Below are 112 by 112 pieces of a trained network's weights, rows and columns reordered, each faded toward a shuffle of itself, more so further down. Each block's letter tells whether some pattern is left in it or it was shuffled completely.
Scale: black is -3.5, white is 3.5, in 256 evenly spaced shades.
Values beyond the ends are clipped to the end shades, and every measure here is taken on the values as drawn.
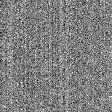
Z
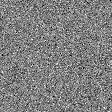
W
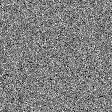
W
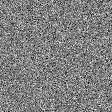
W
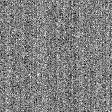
Z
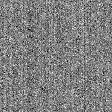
Z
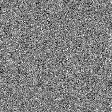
Z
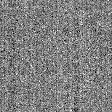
Z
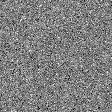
W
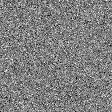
W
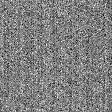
Z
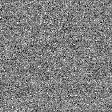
Z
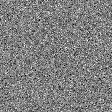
W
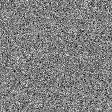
W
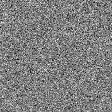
Z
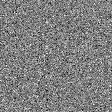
Z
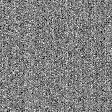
Z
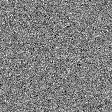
W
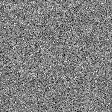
W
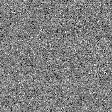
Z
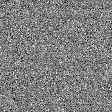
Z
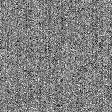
Z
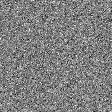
W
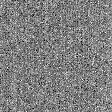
Z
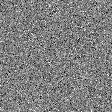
W
